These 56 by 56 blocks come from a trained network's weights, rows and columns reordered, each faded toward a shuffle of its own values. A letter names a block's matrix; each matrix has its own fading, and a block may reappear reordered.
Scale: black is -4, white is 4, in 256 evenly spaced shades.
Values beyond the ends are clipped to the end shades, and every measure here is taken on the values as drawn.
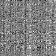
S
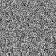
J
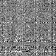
S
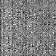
S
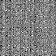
S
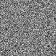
J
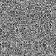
J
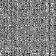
S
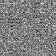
J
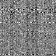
S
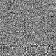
J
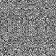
J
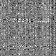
S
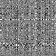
S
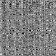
S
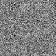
J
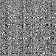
S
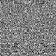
J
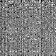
S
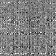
S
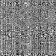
S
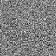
J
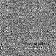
J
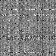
S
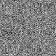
J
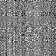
S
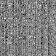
S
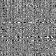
S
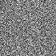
J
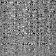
S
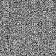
J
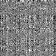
S
